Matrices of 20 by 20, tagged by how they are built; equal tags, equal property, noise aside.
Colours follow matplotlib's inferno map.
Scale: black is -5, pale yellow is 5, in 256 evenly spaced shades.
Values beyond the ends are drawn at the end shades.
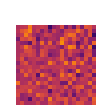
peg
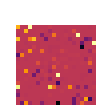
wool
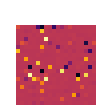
wool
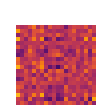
peg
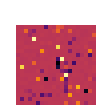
wool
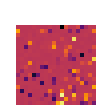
wool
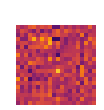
peg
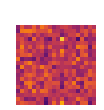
peg
